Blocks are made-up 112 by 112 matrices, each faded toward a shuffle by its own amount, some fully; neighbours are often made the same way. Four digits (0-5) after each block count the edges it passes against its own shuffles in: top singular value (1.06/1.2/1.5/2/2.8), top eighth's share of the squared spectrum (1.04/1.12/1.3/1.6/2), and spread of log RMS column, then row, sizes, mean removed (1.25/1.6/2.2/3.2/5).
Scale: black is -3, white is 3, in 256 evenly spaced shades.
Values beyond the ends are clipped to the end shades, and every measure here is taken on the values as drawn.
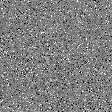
2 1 0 0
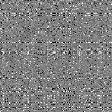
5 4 2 3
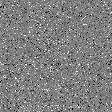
2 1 0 1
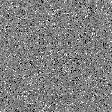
3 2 1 0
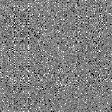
4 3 2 2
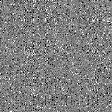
4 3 2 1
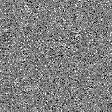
3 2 1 1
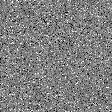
2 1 0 0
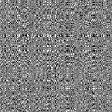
5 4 3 3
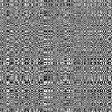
5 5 4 4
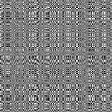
5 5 5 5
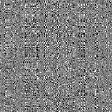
5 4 4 3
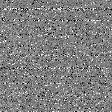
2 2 0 3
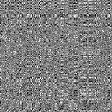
5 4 3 3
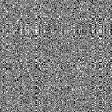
5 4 3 3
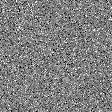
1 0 0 0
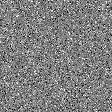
2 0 0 0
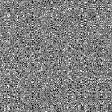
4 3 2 2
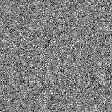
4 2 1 1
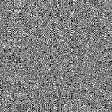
4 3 2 2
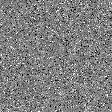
2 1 0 0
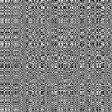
5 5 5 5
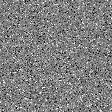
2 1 0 0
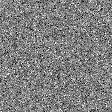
0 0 0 0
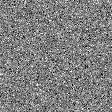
0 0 0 0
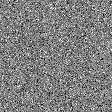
0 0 0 0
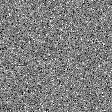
0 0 0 0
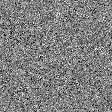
0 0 0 0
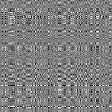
5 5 4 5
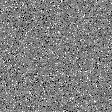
0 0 0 0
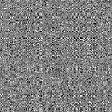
5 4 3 3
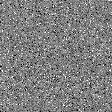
3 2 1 1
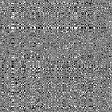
5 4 3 4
